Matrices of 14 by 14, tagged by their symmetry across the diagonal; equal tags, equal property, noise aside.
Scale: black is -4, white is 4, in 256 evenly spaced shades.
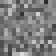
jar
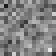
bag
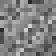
bag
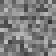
jar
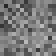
bag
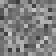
bag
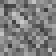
bag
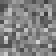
jar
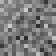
bag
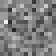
jar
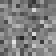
jar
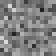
jar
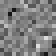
bag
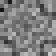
bag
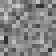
bag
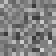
bag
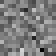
jar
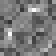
bag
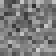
jar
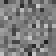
jar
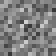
bag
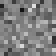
jar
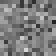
jar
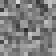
jar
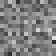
jar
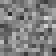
jar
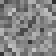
bag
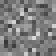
bag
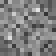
bag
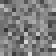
jar
